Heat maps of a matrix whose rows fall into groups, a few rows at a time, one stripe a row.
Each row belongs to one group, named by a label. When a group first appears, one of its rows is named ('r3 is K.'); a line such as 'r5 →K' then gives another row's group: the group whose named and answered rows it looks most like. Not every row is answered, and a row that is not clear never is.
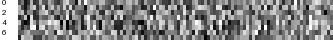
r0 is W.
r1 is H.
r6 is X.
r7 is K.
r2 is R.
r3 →K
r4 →H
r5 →H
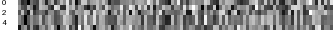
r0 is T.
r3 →W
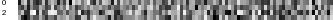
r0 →K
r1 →T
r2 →H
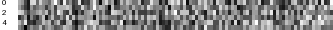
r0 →H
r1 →T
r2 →X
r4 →X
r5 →W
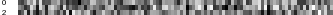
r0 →H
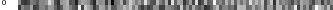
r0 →W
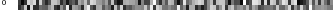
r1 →K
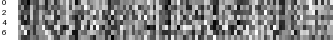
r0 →T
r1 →K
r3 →W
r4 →T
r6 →X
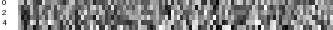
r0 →R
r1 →T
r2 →W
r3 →T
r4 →H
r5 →R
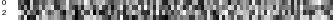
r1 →W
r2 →R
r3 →X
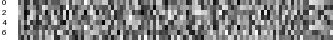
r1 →R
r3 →H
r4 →R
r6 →X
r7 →W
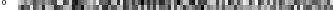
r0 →X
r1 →W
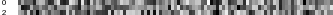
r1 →T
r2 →R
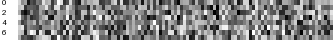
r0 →X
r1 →R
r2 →T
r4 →H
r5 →R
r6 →H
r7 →X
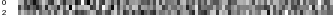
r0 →R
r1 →K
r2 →X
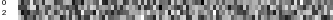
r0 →W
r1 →H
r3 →R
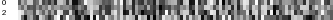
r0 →X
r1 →X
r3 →R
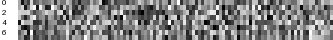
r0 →T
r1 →H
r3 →H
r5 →T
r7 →K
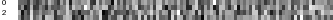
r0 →K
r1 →K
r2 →T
